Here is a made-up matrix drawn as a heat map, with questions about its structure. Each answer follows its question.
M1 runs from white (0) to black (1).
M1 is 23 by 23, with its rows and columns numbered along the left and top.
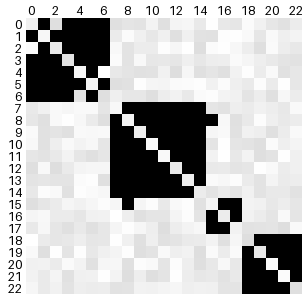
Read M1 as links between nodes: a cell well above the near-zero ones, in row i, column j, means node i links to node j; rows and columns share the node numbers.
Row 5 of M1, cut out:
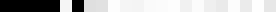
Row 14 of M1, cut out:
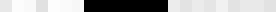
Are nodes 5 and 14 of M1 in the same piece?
no
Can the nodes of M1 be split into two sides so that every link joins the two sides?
no
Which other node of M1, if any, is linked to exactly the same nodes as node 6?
node 4
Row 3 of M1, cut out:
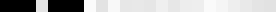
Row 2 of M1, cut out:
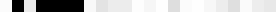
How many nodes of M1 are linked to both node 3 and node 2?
4
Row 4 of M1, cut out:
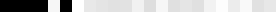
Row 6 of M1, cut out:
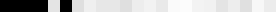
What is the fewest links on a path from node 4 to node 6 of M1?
2
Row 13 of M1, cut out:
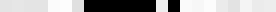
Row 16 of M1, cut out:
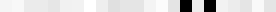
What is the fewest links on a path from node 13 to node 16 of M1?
3
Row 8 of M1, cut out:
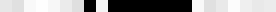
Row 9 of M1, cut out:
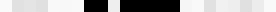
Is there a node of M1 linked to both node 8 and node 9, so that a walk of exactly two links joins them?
yes
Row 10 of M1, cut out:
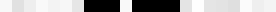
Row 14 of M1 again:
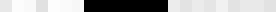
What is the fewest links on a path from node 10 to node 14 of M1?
1
